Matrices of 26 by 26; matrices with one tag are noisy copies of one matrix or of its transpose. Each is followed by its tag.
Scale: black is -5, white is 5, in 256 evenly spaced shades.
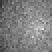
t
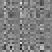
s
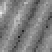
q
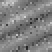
q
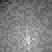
t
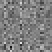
s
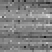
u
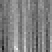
u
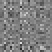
s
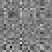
s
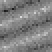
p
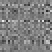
s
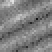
q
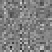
s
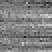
u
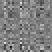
s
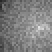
t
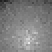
t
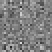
s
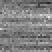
u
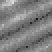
q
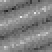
p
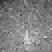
t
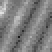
q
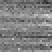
u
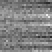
u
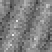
p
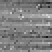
u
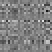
s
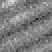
q
